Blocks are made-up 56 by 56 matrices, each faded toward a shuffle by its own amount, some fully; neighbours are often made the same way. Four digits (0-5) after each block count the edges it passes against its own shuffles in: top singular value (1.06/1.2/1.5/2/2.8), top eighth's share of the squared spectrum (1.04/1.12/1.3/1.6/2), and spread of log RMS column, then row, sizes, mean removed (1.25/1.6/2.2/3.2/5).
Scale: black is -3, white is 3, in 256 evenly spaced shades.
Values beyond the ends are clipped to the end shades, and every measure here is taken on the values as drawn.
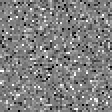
1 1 0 0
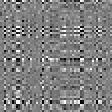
5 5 4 4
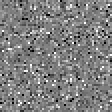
2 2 0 0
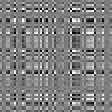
5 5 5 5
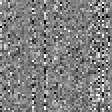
2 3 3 0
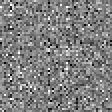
1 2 2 0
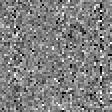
2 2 2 0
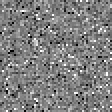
0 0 0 0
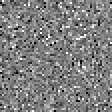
0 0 0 0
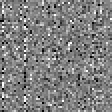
2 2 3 0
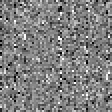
1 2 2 0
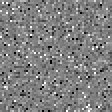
0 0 0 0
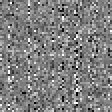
1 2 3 0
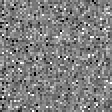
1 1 0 0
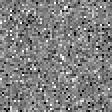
2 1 0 0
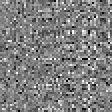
4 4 2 2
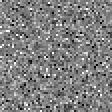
0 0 0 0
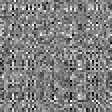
4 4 3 3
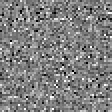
1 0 0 2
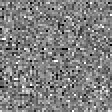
1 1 0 2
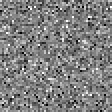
0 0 0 1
